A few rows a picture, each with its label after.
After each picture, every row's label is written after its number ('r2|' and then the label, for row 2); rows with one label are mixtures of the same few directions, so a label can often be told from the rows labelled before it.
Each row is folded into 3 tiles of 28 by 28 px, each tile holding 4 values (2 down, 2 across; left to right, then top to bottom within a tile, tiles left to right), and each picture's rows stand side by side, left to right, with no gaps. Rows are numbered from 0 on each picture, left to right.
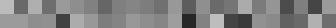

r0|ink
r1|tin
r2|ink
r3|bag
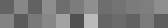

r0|ink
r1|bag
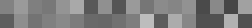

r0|tin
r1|ink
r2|bag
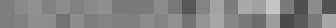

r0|bag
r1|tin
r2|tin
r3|tin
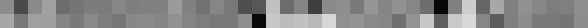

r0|tin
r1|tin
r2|tin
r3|bag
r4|ink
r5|tin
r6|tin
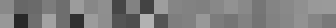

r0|ink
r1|bag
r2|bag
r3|tin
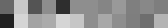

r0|bag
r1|ink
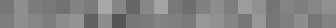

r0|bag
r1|tin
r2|tin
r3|ink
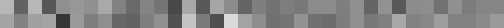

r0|ink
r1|tin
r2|ink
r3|ink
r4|bag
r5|ink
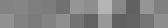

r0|bag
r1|tin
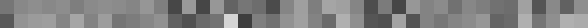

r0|bag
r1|ink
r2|ink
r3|tin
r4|bag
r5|ink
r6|bag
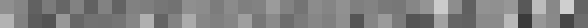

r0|bag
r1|ink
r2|ink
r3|tin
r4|ink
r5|tin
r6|bag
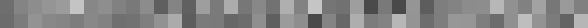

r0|tin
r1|tin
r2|bag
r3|bag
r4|bag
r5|tin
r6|ink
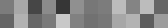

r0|bag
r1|bag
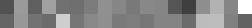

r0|ink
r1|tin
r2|tin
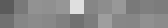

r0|tin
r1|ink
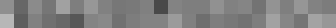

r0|bag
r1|tin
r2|bag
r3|ink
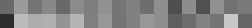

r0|bag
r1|bag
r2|ink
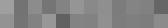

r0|ink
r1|tin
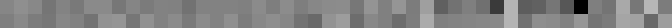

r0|tin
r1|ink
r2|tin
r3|ink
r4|bag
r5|tin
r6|tin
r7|bag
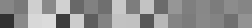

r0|bag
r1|bag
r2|ink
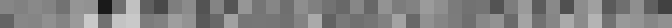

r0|bag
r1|tin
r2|bag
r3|ink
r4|ink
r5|tin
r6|bag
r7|tin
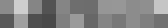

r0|tin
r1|tin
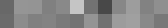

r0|tin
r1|tin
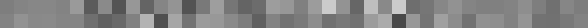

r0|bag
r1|ink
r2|tin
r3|tin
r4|bag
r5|ink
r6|tin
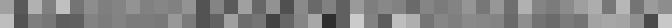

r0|bag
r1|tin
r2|bag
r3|ink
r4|ink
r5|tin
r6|tin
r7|ink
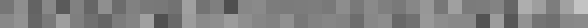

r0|bag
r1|ink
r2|bag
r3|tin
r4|ink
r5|ink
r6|tin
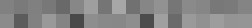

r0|ink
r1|ink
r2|bag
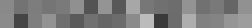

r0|ink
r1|ink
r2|bag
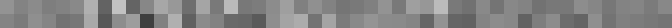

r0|ink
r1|ink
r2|bag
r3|bag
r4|tin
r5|tin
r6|ink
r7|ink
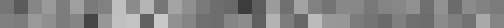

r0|tin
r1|bag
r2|tin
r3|ink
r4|bag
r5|ink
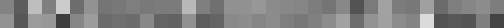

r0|bag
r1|bag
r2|tin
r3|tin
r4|tin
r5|bag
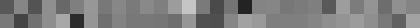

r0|ink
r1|bag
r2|tin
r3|tin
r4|ink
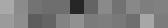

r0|tin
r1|ink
